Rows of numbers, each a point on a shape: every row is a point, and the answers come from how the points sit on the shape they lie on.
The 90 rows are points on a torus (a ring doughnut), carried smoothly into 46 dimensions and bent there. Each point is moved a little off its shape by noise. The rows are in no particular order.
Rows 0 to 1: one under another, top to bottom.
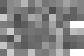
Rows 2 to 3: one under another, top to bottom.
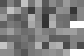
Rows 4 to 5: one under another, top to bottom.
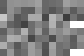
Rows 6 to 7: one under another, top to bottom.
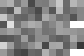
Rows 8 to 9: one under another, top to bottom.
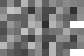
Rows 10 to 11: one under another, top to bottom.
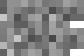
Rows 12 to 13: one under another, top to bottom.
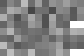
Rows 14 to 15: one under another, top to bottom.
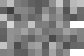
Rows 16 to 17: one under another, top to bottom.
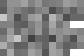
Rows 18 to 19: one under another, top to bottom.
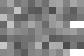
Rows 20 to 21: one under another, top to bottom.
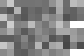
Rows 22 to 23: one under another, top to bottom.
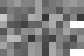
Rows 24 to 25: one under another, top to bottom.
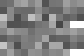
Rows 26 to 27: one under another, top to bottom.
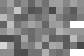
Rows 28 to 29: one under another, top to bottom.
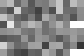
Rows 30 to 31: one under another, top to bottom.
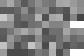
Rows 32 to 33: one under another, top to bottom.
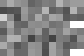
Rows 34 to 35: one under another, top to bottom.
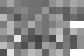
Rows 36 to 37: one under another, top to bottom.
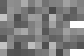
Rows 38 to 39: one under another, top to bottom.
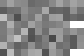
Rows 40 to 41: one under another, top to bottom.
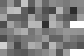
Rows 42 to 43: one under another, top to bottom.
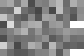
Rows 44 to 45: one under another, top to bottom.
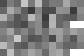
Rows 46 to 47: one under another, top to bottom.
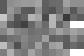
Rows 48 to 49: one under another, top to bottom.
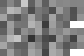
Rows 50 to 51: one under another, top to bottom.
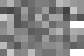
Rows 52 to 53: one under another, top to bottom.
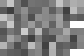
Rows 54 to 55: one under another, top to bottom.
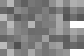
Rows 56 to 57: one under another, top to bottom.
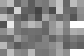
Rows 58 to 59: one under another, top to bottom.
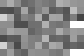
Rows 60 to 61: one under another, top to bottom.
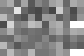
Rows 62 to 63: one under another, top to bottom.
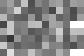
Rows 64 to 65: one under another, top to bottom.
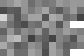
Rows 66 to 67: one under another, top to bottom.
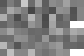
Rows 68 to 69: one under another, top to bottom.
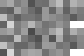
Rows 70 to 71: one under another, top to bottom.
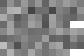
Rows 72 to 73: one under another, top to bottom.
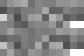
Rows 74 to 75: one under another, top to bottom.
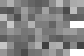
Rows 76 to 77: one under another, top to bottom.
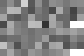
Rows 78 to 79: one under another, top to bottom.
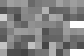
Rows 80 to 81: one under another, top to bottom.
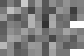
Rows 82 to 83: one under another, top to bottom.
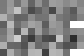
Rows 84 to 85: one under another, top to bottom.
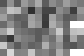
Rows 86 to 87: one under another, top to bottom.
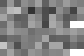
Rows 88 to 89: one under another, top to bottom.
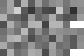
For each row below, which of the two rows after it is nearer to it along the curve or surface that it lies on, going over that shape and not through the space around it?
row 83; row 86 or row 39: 86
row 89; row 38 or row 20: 20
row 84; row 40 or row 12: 40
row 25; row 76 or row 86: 86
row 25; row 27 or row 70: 27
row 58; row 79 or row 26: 79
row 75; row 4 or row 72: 4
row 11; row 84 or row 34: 84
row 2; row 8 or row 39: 8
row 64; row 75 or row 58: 58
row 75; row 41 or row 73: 73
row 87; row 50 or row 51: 51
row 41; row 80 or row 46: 46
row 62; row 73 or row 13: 13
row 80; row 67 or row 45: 45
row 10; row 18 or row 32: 32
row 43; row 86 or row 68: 86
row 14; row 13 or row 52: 52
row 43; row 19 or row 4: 19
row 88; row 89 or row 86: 86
